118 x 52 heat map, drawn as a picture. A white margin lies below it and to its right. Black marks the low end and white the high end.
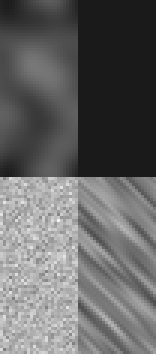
It is made of 2 by 2 panels. Panel 1,1: low, smooth. Panel 1,2: very low, flat. Panel 2,1: high, fine-grained. Panel 2,2: middling, slanting down to the right.
